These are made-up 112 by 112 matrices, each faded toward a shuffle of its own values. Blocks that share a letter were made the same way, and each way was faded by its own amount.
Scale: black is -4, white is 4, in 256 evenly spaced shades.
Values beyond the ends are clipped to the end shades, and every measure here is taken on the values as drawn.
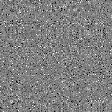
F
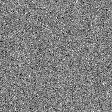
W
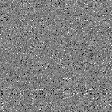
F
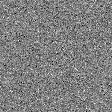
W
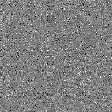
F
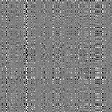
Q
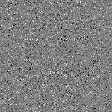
F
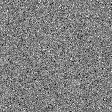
W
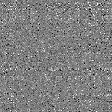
F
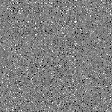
F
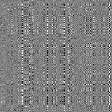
Q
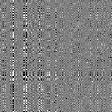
Q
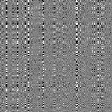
Q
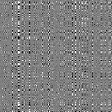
Q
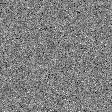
W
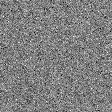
W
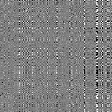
Q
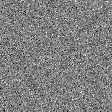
W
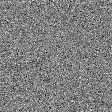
W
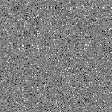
F
